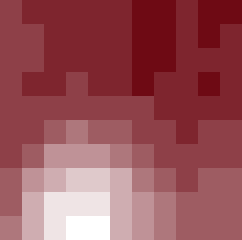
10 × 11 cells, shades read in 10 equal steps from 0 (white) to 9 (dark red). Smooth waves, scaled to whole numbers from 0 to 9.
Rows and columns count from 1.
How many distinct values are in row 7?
4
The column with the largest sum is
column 10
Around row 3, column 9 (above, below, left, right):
8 8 9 8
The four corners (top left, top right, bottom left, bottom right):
7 9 5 6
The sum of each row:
91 89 88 88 81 73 64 50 42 39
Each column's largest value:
7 8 8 8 8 8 9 9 8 9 9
